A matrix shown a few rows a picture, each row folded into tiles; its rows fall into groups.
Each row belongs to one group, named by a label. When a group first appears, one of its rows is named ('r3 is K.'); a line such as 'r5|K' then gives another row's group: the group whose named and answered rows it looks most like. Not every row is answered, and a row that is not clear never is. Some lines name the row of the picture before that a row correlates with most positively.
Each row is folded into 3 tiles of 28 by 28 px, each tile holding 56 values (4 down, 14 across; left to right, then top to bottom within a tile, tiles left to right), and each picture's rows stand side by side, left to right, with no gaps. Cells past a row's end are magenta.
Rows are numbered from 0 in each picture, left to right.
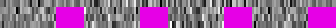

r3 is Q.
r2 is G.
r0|Q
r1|G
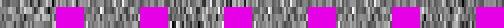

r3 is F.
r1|F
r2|G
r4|F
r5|Q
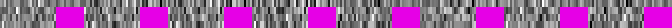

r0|F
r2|G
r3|G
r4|Q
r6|F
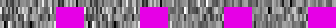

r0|G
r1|G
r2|F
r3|Q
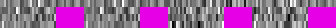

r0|F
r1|F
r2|G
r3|F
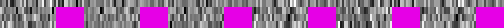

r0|G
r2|Q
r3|F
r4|G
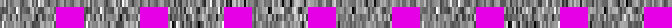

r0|F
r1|F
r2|G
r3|Q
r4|Q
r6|G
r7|Q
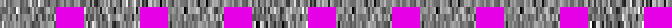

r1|G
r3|G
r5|Q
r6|Q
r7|G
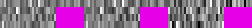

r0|F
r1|F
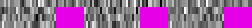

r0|F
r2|F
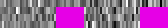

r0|F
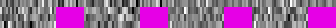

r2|F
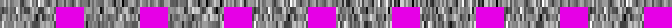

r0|F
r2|Q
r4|G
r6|F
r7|F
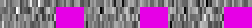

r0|F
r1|Q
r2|Q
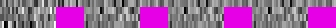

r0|G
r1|Q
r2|Q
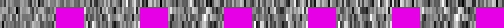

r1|G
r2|Q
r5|Q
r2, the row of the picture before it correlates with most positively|1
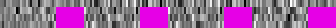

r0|Q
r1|G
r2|G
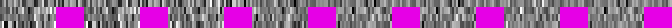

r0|G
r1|G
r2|G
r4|Q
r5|Q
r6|F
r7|Q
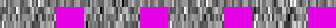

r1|Q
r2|F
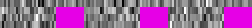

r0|Q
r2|F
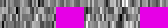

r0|Q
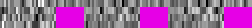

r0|F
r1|Q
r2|Q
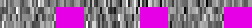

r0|F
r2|Q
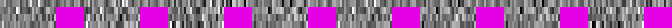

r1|F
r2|G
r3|Q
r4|F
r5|Q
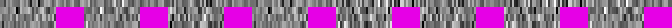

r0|Q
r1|F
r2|Q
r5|Q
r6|G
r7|F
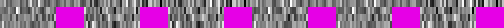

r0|F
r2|G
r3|F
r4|F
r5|G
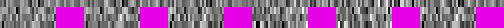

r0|Q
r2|Q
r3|G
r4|G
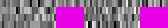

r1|G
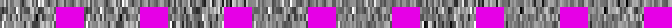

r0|F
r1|F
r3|F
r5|G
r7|Q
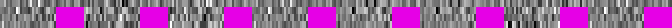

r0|F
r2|F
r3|F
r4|Q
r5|Q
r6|G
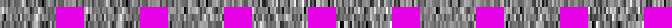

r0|Q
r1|Q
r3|G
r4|G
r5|Q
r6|Q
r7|G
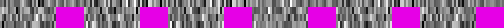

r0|Q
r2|G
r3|F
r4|G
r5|Q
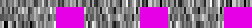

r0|G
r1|G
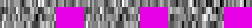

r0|F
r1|F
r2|Q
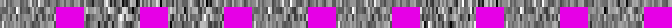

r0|F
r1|Q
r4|F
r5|G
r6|F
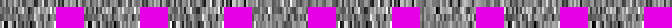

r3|F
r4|G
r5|Q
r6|G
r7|G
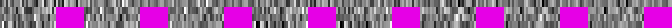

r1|F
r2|F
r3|G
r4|G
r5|Q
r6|Q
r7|Q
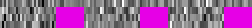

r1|F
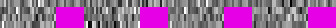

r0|F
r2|F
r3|Q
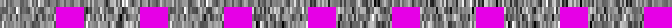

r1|F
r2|F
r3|G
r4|Q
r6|G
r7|Q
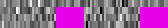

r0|F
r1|Q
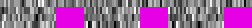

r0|F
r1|G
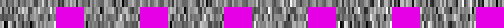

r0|G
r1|Q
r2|Q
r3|F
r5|G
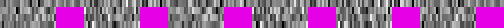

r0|Q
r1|G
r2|Q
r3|G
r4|G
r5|Q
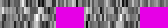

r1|Q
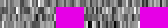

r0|F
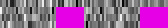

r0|G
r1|Q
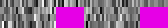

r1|Q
